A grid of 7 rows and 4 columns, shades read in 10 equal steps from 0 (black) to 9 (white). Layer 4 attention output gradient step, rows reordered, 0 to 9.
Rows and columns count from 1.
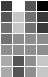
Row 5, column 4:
5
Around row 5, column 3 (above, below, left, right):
5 5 5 5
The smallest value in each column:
2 3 3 0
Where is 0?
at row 1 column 4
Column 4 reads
0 2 2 5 5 7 7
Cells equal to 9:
1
